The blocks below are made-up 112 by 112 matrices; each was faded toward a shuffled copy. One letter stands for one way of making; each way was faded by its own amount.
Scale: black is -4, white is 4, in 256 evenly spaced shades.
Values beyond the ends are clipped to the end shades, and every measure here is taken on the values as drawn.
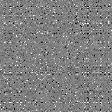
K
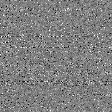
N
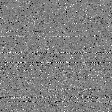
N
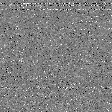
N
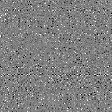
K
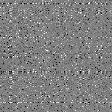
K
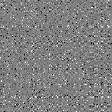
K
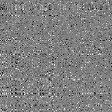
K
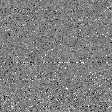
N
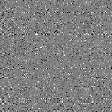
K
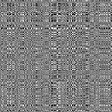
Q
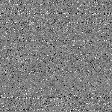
N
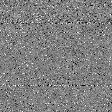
N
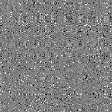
K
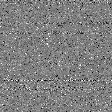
N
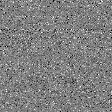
N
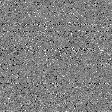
N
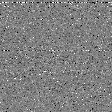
N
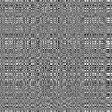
Q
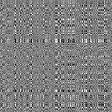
Q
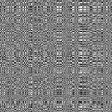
Q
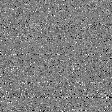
N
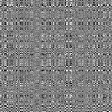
Q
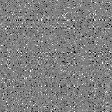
K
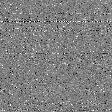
N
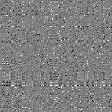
K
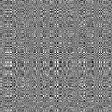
Q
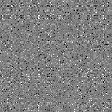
K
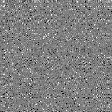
K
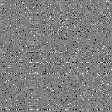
K
